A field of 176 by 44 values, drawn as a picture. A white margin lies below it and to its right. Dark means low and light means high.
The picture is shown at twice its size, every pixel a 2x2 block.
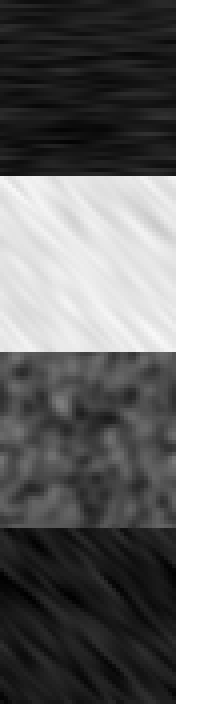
The table splits into 4 rows of 1 panel. Panel 1,1: very low, streaked across, faint in contrast. Panel 2,1: very high, slanting down to the right, faint in contrast. Panel 3,1: low, blotchy. Panel 4,1: very low, slanting down to the right, faint in contrast.
